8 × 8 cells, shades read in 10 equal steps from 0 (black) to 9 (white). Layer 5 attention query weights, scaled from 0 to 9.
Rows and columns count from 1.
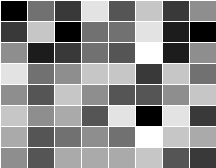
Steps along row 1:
up down up down up down up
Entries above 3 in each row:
4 4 4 7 5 5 7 5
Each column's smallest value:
0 1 0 3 3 0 1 0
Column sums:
38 30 32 42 38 45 34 31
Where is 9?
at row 3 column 6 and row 7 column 6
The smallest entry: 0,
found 4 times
